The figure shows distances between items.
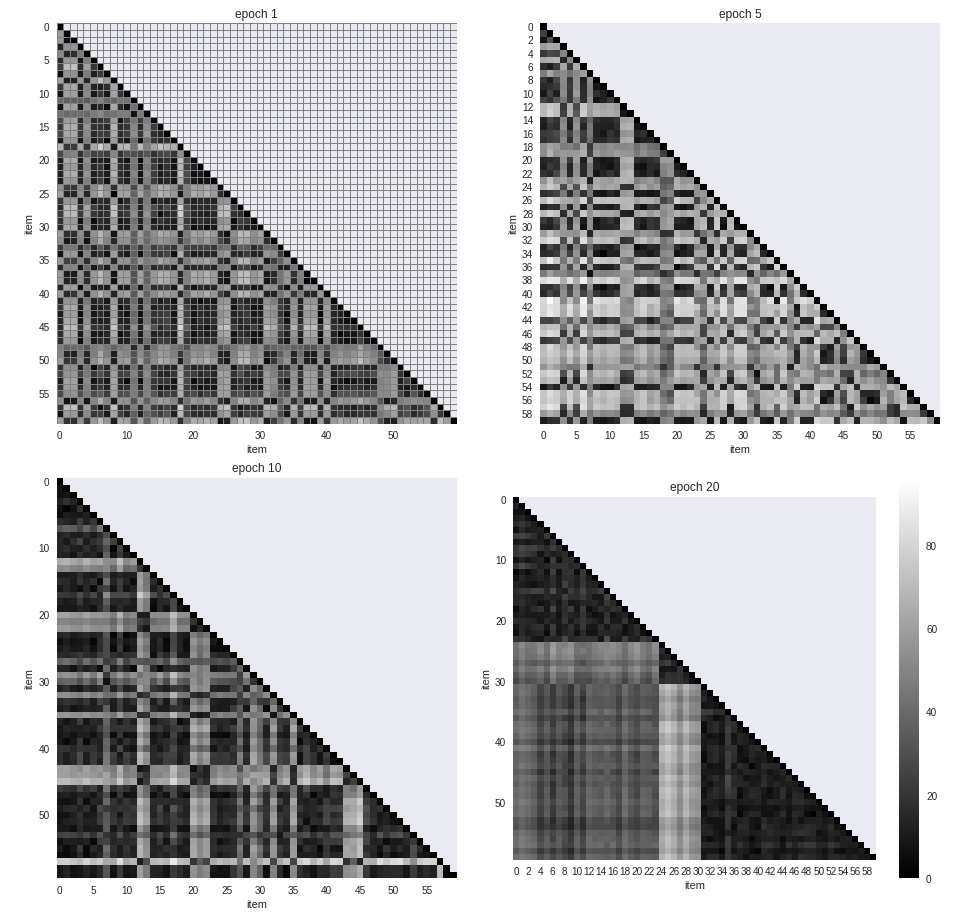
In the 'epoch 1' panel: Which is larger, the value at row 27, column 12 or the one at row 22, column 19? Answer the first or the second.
the second
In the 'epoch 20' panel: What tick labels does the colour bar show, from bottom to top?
0, 20, 40, 60, 80
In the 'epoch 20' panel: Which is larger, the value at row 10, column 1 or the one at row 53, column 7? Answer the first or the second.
the second
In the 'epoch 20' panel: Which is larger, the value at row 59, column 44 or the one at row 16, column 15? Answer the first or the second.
the second
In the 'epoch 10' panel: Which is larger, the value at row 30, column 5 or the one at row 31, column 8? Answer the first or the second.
the first
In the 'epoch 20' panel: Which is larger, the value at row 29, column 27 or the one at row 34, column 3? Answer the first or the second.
the second
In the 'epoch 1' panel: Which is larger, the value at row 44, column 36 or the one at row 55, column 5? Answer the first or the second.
the second
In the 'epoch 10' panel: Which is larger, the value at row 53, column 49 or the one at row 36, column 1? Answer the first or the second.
the first
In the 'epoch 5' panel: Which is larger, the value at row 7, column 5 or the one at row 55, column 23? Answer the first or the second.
the second
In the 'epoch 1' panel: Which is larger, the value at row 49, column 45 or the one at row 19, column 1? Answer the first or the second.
the first
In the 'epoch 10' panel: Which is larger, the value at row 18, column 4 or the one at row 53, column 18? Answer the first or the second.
the second
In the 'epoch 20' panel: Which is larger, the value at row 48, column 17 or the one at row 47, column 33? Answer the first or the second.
the first
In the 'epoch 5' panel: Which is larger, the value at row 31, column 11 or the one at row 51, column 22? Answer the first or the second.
the first
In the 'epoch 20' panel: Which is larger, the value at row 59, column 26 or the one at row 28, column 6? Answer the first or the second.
the first
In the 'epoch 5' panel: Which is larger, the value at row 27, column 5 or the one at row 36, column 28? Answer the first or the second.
the second
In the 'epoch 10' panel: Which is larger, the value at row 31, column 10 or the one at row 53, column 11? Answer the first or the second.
the second
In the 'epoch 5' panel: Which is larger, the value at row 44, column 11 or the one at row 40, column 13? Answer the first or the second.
the second
